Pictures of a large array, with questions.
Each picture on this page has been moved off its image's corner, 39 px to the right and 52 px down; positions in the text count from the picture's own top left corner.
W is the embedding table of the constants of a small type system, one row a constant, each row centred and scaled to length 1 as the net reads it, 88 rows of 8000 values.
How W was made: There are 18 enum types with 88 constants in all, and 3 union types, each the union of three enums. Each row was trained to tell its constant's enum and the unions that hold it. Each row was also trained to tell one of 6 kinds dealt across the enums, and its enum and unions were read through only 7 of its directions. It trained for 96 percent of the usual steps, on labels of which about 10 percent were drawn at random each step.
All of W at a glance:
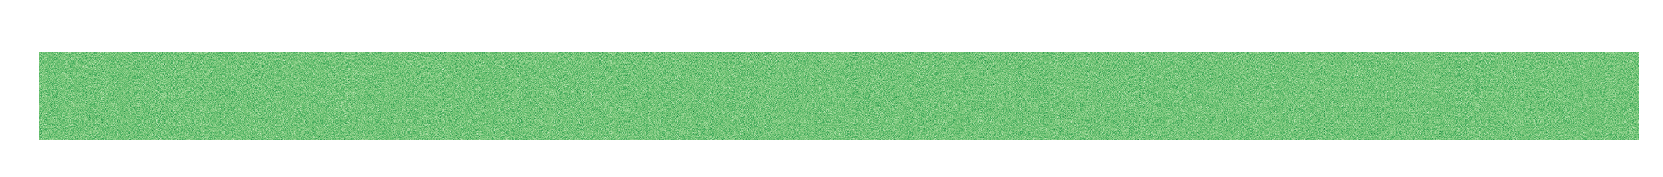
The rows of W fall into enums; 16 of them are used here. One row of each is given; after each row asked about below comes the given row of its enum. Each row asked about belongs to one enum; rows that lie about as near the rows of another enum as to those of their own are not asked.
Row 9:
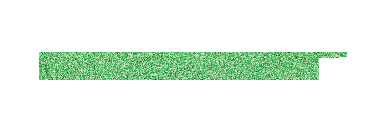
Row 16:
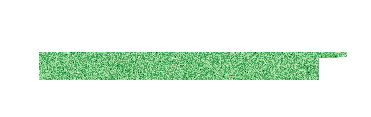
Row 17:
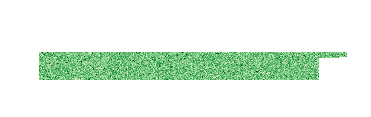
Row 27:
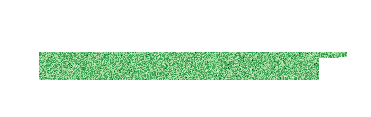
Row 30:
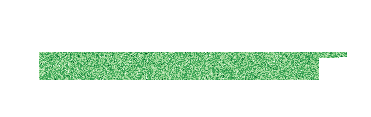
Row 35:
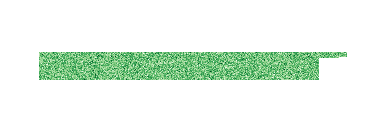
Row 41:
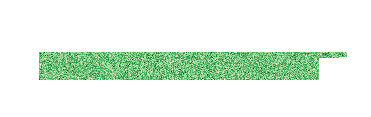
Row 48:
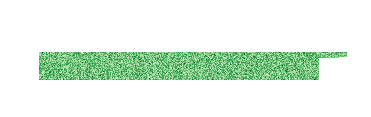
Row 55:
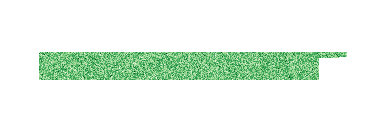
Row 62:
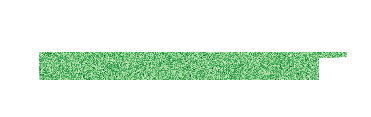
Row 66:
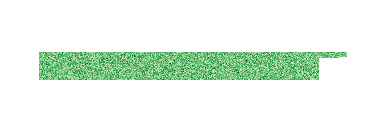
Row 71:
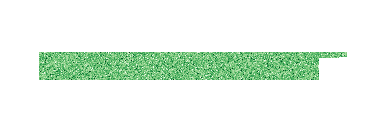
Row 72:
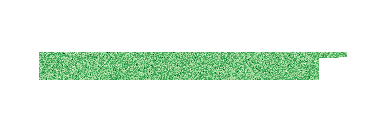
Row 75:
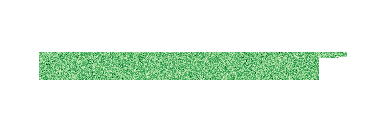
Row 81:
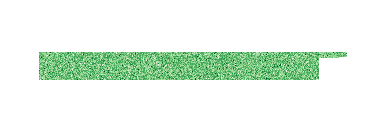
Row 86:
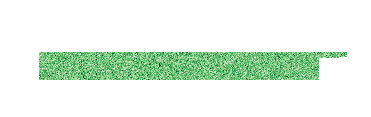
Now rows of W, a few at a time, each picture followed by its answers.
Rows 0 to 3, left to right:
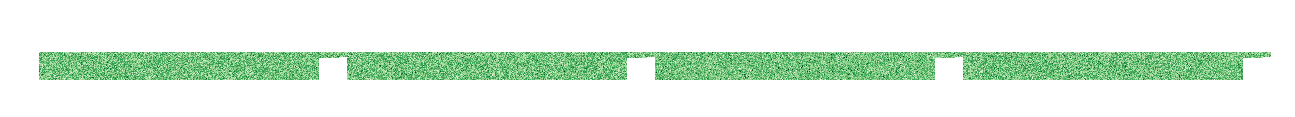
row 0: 72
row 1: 55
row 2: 86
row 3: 16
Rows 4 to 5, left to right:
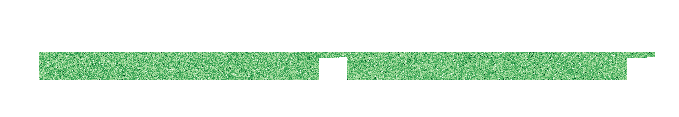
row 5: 41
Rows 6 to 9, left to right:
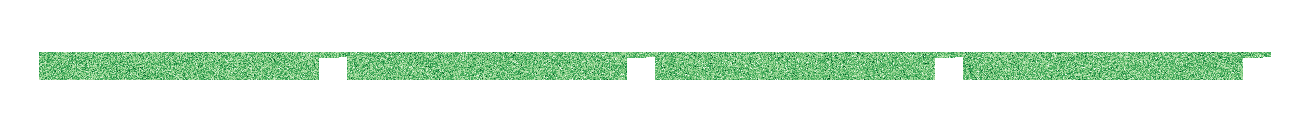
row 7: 16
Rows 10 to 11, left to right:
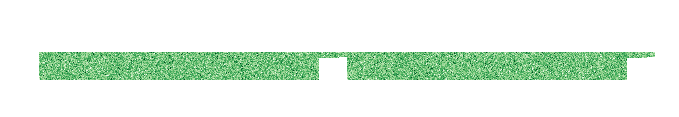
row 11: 55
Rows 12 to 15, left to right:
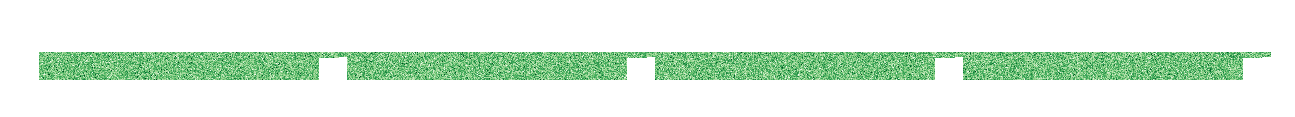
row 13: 66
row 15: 48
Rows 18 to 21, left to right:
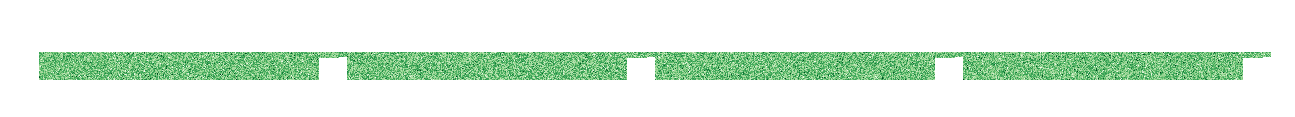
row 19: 35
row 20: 27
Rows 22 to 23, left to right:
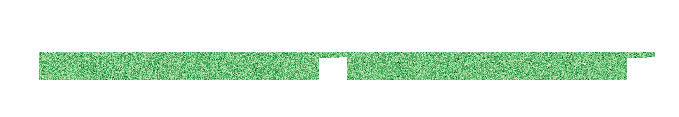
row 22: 41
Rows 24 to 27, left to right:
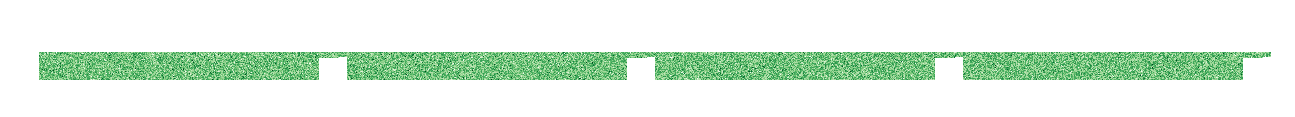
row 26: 72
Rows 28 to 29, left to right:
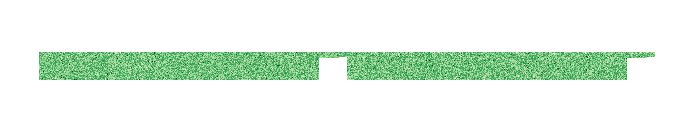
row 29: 16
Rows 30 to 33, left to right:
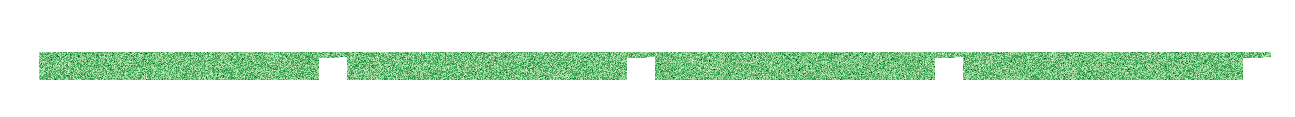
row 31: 27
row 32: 17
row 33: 72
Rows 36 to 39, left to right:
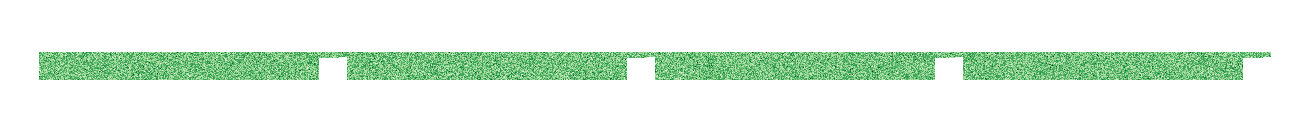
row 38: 48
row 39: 17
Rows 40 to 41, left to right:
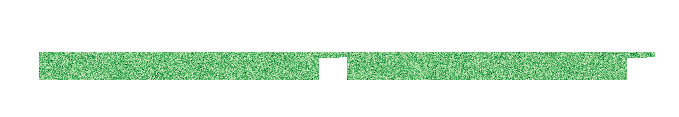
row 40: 72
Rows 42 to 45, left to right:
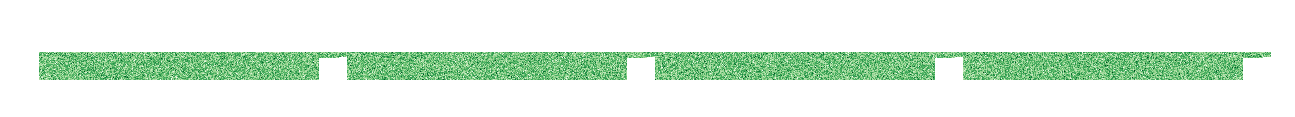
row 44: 16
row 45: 27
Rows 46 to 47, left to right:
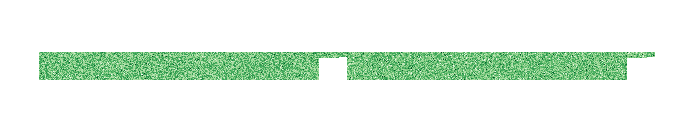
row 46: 9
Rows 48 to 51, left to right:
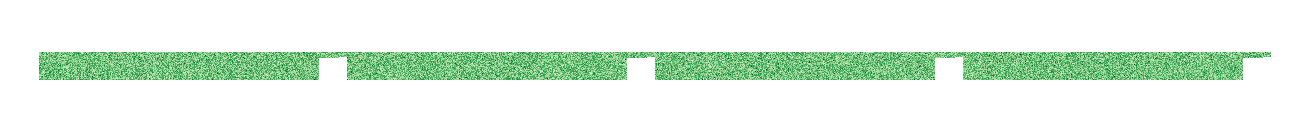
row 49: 72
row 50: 86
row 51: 27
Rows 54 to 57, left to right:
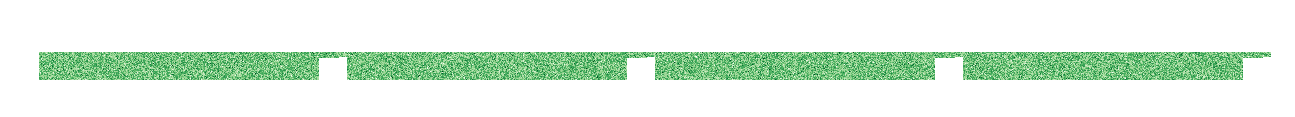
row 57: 17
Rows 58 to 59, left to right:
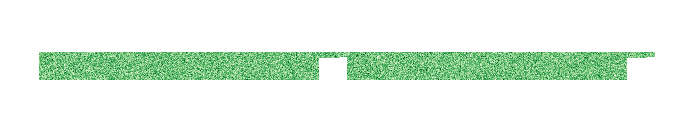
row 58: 66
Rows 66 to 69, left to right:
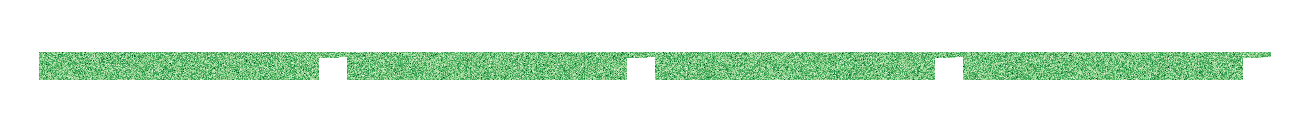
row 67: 48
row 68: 35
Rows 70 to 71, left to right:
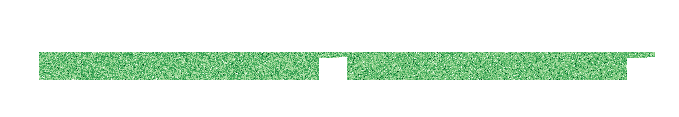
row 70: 75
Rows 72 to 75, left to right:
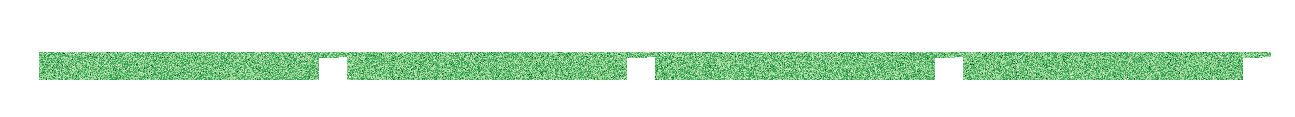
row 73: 27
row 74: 48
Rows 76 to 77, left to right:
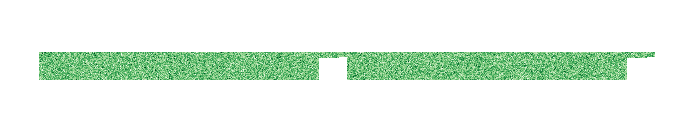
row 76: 17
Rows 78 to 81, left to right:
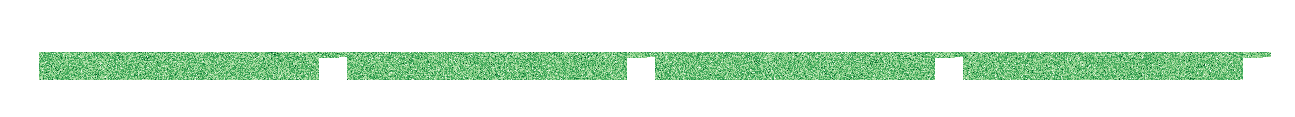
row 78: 17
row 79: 81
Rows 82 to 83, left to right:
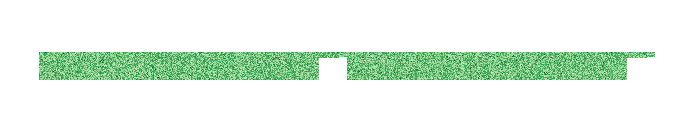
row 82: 66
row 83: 48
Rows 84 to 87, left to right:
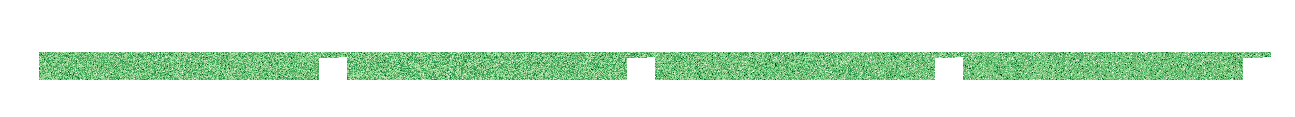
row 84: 16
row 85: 41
